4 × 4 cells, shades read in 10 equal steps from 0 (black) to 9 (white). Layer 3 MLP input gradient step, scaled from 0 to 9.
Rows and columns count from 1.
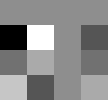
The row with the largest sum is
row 4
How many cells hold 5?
7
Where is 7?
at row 4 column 1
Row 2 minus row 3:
-4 3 0 -1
